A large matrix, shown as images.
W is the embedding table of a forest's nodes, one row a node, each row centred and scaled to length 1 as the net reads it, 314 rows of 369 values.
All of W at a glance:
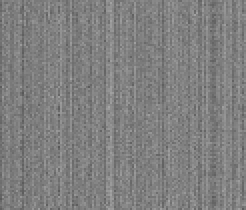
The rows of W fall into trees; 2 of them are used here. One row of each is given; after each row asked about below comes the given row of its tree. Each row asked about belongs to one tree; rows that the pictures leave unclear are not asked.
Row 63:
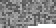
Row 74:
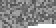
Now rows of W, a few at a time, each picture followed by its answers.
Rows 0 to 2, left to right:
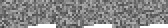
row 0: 74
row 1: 63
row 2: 63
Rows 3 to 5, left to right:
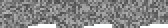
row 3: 74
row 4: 63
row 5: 74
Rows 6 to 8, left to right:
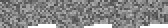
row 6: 63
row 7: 74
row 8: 74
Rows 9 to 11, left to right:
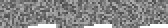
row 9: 74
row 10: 63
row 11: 63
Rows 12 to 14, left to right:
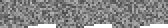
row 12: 74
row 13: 63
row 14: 63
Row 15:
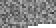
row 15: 63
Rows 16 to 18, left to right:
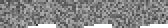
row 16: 63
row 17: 63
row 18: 74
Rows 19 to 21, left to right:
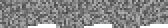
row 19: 63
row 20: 63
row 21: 74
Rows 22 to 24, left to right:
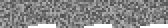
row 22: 74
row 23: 74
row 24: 74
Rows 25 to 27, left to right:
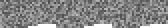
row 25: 63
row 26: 74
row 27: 74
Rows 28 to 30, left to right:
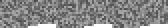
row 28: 74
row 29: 63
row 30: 74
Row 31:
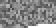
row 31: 74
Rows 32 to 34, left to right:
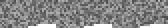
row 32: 74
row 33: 74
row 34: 74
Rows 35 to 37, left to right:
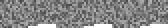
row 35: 74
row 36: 63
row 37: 74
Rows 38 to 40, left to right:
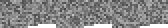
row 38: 63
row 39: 74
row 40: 63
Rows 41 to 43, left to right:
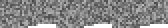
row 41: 74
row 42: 74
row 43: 63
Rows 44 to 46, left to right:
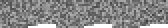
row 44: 63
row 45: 74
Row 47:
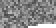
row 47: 74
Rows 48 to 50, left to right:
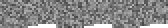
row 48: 63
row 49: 63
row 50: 74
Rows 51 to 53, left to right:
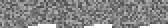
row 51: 74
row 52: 63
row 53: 63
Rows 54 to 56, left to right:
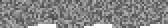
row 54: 74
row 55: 74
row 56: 63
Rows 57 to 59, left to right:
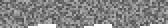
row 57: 74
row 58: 63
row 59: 74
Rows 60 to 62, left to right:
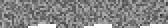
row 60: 74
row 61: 63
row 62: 74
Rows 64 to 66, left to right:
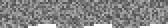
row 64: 74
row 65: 74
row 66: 74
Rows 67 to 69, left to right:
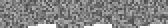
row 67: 74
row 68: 74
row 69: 74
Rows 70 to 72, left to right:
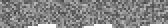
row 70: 63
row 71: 63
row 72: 74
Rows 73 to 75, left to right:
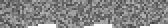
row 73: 63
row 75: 63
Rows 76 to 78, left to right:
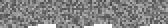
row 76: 74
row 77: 74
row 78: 63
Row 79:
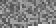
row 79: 63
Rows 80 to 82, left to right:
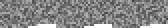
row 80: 74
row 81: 63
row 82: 74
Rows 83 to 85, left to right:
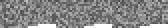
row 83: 74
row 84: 74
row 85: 63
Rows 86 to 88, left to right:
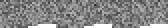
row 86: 63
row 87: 74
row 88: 63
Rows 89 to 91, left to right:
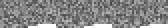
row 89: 74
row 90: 74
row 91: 74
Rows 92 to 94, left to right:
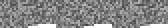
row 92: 74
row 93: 63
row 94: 74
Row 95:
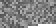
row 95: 63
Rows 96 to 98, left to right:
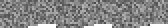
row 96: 74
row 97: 63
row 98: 63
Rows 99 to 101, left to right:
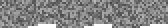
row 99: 74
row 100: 74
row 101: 63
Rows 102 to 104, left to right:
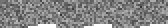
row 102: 63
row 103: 63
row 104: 74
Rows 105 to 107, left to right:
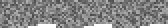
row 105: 74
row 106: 63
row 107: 74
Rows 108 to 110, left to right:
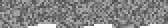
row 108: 74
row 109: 63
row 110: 74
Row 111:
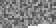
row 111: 74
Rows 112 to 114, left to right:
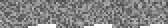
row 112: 63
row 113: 63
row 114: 63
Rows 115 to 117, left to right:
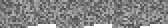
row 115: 63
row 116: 74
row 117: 63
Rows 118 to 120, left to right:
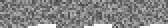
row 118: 74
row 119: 74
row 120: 63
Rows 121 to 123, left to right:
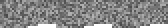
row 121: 74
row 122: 63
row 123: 63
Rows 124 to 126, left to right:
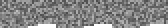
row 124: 74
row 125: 63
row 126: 74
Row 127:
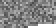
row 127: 74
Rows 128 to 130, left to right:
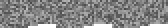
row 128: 63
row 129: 74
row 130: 74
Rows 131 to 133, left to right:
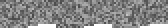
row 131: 74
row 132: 63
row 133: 74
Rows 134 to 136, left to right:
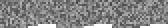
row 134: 63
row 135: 74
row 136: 63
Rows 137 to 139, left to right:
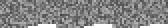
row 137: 63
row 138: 74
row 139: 63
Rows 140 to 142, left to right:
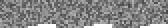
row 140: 63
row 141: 74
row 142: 63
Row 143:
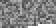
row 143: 63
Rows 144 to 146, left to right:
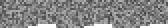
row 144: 74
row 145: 74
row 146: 74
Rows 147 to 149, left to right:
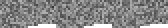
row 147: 63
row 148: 74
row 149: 74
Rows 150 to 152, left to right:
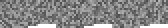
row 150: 74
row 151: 63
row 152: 74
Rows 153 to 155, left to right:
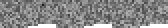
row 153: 63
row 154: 74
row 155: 74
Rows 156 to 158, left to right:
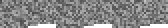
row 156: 74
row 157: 63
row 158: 63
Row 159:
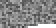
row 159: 63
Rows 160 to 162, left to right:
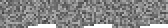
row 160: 63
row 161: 63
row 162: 63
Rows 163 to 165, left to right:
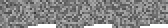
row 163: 63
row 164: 63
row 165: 63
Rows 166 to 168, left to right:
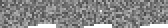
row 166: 74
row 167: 63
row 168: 74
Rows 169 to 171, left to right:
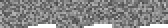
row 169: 63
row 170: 74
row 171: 63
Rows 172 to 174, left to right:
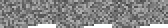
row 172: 63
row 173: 63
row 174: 63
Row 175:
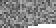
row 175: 63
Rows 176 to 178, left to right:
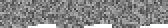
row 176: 74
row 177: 74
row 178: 63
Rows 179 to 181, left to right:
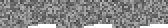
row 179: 74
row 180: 74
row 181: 63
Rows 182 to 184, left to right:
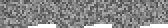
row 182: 63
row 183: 74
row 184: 63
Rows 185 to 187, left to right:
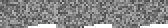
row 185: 63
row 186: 63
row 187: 74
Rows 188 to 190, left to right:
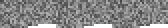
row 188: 63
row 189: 63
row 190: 63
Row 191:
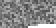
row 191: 74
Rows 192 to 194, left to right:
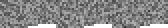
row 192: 63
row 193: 74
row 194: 63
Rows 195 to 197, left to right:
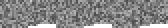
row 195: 74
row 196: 74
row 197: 74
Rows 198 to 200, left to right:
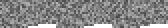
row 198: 63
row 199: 63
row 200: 74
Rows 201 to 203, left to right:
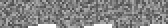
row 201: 63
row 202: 74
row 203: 63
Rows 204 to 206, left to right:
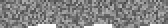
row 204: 74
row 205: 74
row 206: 74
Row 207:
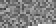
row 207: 63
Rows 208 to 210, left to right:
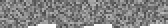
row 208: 74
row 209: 63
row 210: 74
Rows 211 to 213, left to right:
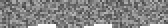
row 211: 63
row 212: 74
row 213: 63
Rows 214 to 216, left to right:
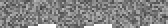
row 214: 63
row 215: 63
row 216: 74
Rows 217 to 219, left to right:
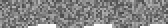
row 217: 63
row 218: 74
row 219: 63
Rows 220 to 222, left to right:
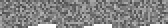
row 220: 63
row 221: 63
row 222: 63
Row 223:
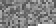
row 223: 63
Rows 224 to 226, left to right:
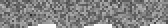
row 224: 63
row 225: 74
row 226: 63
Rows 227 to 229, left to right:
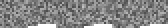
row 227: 74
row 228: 63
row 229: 74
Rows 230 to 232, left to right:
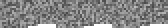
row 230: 63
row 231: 63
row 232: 74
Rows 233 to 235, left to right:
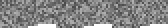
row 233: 74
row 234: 63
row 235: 63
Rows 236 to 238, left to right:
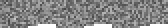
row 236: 63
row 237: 74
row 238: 63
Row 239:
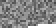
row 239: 74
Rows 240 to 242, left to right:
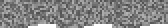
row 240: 74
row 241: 74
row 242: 63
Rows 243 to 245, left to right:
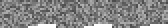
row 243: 74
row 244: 63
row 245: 63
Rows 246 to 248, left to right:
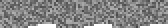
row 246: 74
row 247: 63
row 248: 74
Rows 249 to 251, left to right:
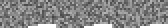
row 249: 74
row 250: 74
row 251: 74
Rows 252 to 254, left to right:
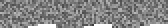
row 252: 74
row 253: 63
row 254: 63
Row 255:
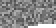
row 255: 74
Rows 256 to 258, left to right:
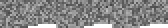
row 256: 63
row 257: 74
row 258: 74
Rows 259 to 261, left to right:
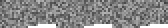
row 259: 74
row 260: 74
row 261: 74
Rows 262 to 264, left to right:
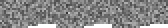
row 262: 74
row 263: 74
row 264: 63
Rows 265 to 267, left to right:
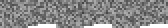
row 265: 74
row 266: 63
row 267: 74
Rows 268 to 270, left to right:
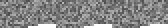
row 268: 63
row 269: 63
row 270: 63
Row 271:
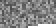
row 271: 63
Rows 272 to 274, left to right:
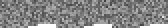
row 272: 74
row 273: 74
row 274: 63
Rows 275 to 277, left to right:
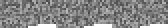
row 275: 63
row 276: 74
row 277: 63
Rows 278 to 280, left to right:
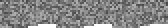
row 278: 63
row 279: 63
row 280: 74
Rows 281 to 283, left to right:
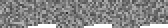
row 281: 63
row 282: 63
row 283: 74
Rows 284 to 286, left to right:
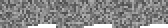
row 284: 63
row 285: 63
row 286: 63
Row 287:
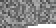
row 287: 63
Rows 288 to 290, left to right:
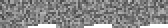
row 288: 63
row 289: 63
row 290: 74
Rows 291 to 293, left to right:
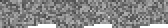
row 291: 63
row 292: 63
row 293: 63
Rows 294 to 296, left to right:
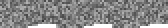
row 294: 74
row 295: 74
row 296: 74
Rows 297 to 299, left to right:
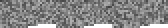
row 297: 63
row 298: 63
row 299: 74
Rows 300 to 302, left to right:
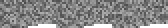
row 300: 63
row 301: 74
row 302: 74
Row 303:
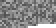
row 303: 74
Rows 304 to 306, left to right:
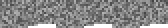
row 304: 74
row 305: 74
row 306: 74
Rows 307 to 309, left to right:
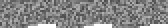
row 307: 74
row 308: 74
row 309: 63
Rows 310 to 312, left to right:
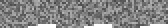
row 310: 63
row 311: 74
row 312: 63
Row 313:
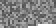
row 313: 63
